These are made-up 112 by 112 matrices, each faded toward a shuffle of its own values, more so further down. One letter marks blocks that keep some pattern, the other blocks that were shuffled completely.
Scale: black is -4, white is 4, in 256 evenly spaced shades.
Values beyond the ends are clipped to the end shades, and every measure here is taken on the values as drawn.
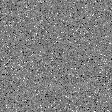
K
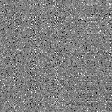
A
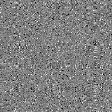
A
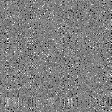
A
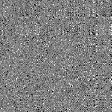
A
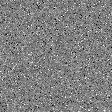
K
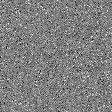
K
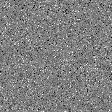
K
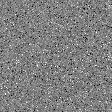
K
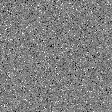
K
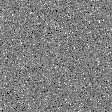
K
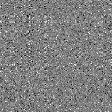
A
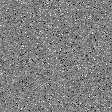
K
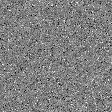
K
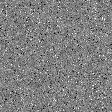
K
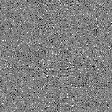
A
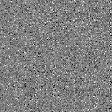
A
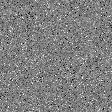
K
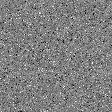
K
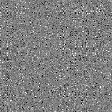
A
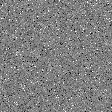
K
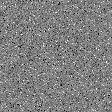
K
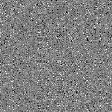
A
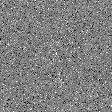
K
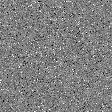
K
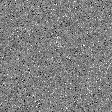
K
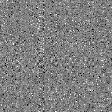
A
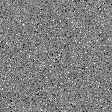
K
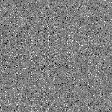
A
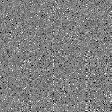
A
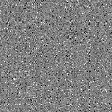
A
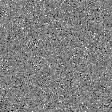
K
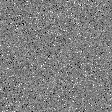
K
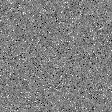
K
